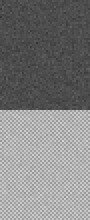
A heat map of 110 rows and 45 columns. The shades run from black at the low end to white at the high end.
It is made of 2 by 1 panels. Panel 1,1: low, fine-grained, faint in contrast. Panel 2,1: high, checkered.
